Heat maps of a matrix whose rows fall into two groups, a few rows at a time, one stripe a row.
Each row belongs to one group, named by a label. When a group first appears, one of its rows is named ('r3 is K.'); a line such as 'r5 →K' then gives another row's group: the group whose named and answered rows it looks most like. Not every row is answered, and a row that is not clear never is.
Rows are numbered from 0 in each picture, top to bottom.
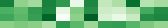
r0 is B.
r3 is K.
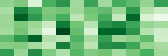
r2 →B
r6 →K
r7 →B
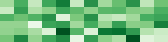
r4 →K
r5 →B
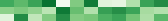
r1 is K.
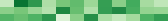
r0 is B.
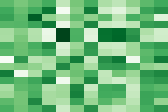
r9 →K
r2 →B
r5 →K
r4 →K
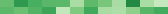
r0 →B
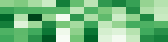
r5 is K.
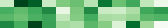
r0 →B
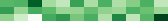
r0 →B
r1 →B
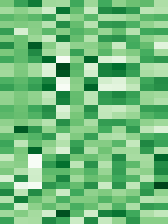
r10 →K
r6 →B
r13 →K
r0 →B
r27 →B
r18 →B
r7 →B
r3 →K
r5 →K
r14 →K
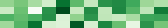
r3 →B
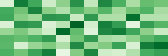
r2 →B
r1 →B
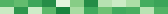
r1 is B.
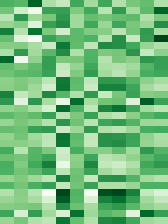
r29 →K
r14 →B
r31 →K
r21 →B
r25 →K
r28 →K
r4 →B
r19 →K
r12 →K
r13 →B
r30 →B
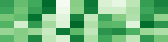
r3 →B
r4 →K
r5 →B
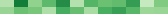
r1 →K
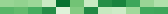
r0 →K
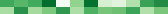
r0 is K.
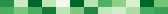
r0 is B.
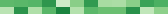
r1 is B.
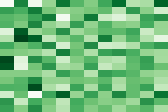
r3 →B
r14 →B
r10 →K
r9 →B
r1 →B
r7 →K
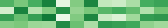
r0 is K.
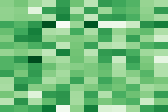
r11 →B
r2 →K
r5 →B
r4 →B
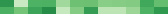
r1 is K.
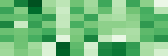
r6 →K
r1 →B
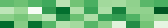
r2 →K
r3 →B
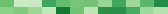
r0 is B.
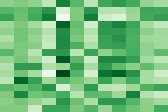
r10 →K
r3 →K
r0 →K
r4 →K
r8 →K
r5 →K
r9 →B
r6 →K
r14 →K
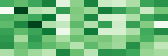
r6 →B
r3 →B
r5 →B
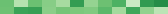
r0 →B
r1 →B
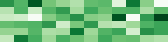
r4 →B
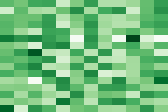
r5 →B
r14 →K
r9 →B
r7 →B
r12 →K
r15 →B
